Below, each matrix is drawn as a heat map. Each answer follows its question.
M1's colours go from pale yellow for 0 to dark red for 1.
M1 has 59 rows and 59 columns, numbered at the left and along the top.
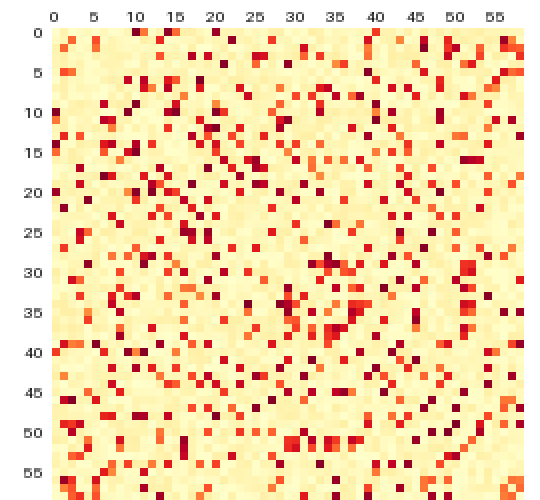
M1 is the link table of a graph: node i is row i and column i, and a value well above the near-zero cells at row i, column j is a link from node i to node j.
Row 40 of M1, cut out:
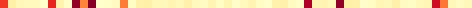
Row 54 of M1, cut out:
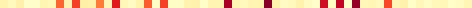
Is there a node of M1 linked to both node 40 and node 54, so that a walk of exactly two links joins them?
yes
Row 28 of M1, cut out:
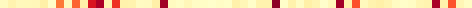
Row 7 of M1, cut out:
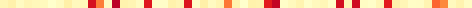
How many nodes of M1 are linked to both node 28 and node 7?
7
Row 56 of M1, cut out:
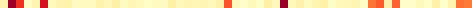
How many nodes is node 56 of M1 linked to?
10
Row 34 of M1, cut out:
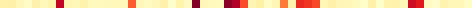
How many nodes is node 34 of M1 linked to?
12
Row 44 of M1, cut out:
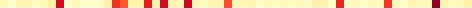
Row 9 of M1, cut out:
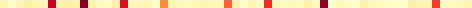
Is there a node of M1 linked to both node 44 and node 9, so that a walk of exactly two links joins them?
yes
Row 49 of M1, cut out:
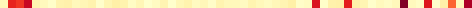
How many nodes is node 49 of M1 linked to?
9
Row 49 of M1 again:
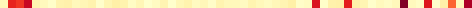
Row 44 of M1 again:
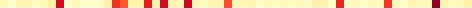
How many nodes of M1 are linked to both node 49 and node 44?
0
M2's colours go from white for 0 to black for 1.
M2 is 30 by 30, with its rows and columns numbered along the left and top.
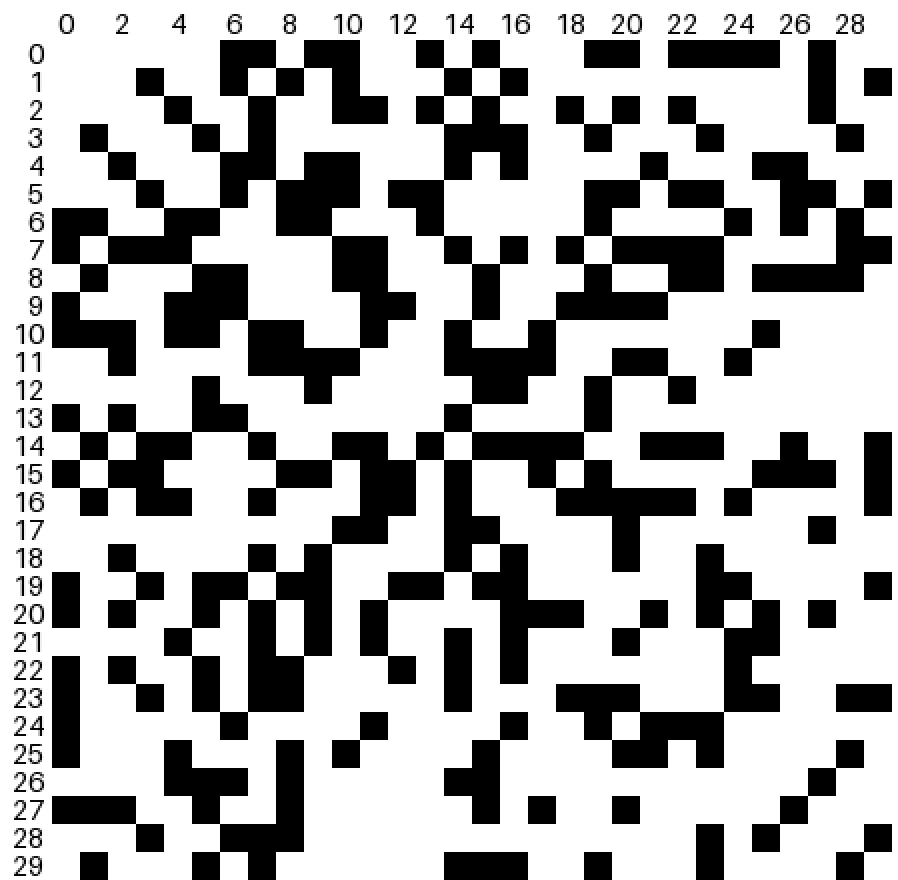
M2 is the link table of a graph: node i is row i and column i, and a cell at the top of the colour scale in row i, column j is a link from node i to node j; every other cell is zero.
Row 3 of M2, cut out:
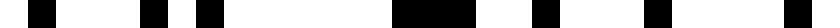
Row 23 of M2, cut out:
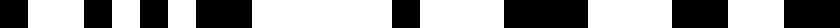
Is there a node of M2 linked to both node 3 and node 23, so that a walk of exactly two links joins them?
yes
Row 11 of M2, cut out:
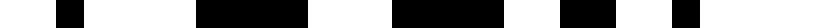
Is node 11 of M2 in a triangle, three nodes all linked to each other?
yes
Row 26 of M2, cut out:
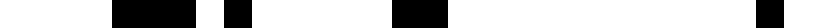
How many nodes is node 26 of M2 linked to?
7
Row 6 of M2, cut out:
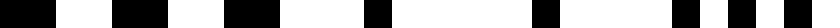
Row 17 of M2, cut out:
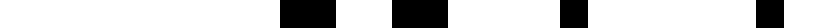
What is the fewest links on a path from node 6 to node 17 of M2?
3
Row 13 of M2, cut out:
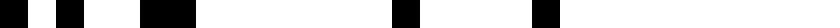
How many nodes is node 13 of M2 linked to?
6
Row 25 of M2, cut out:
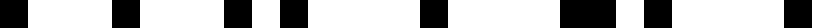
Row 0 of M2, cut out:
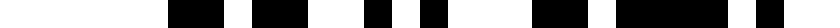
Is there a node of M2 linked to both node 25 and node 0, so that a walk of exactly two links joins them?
yes
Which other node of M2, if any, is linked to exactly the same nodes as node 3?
node 29
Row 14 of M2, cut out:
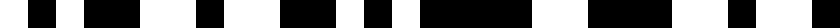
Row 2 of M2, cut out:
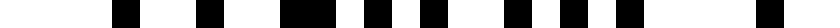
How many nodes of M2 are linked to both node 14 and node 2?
8
